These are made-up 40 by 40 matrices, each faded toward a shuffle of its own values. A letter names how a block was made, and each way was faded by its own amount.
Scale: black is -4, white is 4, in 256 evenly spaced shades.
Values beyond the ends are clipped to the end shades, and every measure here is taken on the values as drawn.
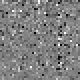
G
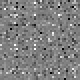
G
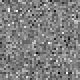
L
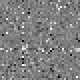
G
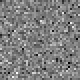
L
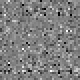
G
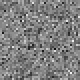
L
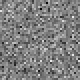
L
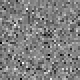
L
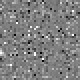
G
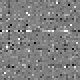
G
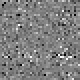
G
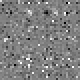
G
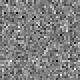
L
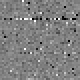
G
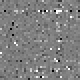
G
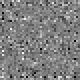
G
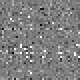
G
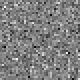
L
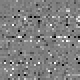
G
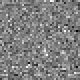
L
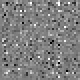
G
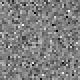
L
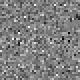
L
